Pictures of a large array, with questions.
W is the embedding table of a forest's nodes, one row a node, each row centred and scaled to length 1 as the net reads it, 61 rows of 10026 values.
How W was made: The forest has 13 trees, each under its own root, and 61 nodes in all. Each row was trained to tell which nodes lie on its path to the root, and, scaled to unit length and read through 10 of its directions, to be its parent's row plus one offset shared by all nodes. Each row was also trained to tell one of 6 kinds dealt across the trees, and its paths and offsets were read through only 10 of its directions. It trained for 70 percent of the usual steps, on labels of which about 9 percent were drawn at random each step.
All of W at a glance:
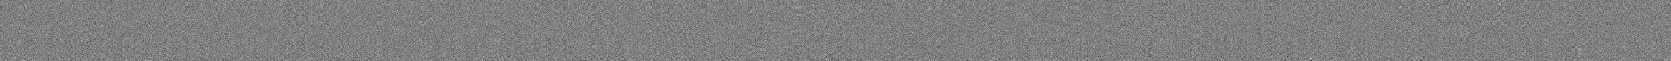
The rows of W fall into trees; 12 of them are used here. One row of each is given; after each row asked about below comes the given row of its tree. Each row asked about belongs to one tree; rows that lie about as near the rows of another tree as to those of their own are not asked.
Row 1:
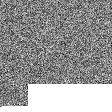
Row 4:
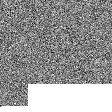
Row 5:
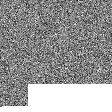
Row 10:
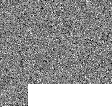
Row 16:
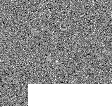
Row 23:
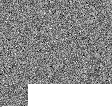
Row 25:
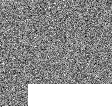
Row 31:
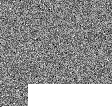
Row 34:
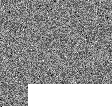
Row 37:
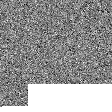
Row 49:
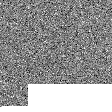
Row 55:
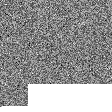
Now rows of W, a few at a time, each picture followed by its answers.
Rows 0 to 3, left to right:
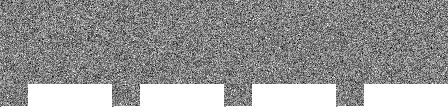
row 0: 31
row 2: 16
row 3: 4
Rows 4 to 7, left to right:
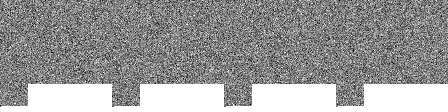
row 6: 49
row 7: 49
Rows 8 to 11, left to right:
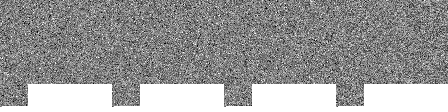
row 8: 49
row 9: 1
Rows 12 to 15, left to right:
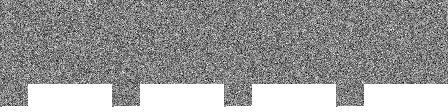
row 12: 25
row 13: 5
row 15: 55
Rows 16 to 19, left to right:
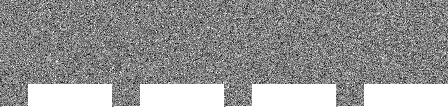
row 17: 5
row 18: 31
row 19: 16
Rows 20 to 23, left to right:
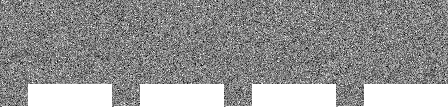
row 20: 5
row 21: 55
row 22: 1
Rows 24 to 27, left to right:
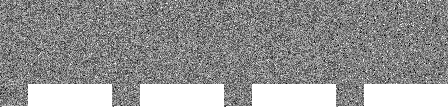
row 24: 1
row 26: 37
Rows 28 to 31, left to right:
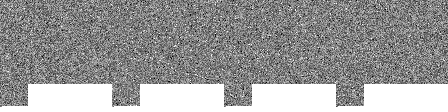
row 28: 4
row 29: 16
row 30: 49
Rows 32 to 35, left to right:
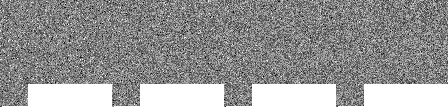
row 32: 5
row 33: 16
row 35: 37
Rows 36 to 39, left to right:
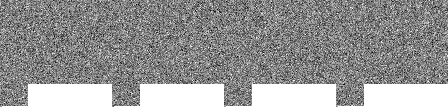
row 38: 23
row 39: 23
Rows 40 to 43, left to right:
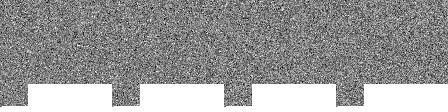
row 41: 31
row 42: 10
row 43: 55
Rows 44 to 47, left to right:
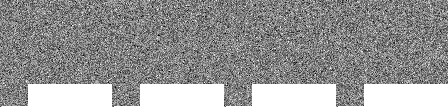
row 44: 55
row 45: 25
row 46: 34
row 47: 34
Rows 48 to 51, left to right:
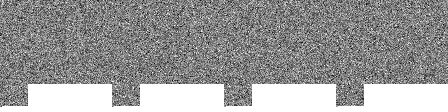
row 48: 10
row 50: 10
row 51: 23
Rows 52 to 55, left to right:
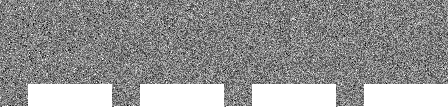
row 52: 25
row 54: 10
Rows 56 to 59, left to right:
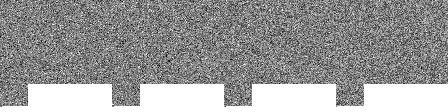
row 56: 10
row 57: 4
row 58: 16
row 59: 23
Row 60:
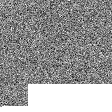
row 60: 25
